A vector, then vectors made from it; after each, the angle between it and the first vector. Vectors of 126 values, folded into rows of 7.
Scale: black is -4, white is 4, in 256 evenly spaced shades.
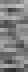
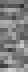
nearly opposite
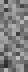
orthogonal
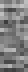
nearly parallel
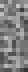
partly aligned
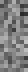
orthogonal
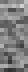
nearly parallel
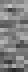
nearly parallel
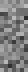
orthogonal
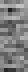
nearly parallel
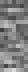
nearly opposite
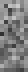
partly aligned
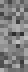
orthogonal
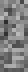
partly aligned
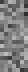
orthogonal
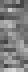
nearly opposite
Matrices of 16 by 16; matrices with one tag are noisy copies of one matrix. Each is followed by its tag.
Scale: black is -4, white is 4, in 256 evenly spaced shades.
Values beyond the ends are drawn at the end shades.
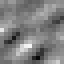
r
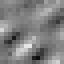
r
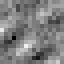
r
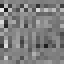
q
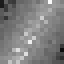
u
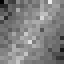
u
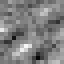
r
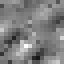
r
